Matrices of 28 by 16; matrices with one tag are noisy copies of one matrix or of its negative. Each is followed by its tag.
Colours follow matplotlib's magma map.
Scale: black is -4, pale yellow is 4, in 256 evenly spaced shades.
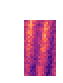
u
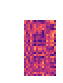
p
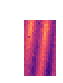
u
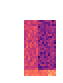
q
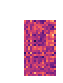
p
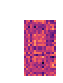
p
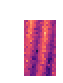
u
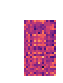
p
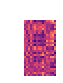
p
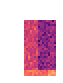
q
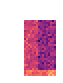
q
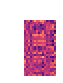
p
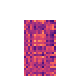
p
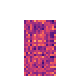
p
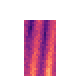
u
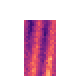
u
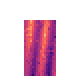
u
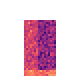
q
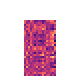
p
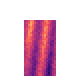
u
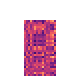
p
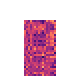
p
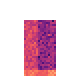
q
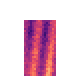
u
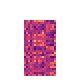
p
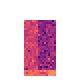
q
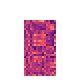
p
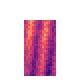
u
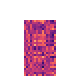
p
